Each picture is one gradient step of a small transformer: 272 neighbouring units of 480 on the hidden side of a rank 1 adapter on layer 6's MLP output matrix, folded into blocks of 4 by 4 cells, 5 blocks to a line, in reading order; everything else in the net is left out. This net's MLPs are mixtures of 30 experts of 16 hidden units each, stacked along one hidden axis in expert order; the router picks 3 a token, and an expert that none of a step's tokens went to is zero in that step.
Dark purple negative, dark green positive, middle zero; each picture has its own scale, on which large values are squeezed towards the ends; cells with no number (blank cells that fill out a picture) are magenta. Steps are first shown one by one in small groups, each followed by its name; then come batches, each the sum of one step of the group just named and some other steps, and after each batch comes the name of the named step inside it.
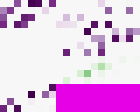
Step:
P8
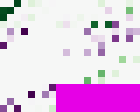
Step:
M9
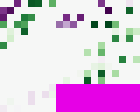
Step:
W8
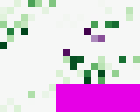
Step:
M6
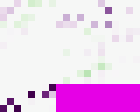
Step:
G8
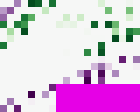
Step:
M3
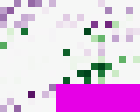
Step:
P8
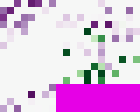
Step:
P8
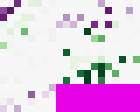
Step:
W8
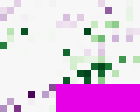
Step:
M9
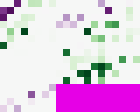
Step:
W8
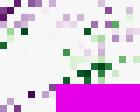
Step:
P8
